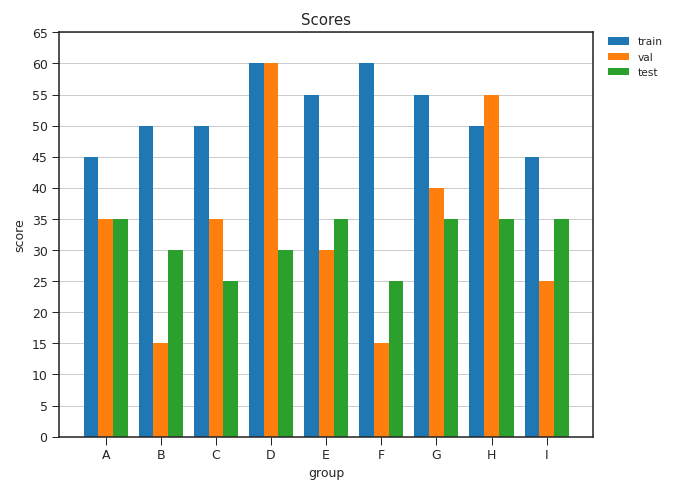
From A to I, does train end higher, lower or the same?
the same
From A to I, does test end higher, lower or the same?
the same
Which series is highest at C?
train
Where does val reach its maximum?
D
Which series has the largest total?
train
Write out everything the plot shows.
Title: Scores
x-axis: group, ticks A B C D E F G H I
y-axis: score, ticks 0 5 10 15 20 25 30 35 40 45 50 55 60 65
Legend: train, val, test
Values:
train: 45 50 50 60 55 60 55 50 45
val: 35 15 35 60 30 15 40 55 25
test: 35 30 25 30 35 25 35 35 35
